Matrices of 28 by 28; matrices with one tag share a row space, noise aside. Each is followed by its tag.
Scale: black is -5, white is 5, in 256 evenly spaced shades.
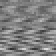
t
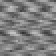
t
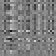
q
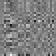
q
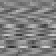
t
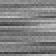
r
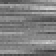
r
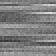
r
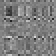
q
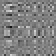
q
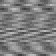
t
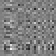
q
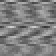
t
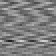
t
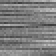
r
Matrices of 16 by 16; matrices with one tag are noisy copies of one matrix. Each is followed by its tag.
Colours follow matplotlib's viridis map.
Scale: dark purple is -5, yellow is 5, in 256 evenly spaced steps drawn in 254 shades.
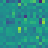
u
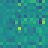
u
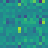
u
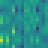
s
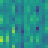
s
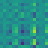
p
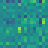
u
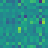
u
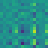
p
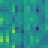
s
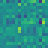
u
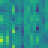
s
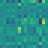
u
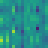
s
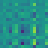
p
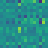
u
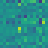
u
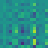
p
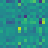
u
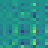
p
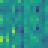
s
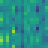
s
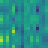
s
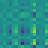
p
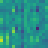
s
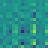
p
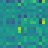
u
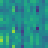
s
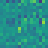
u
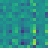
p
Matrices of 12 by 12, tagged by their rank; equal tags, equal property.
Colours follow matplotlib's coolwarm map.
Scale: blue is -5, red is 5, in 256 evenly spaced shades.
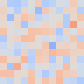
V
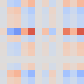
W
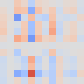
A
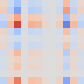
W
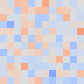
V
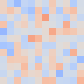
V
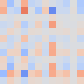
A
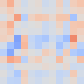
A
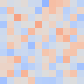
V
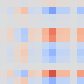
W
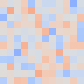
V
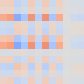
W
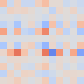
A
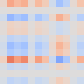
W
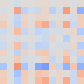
A
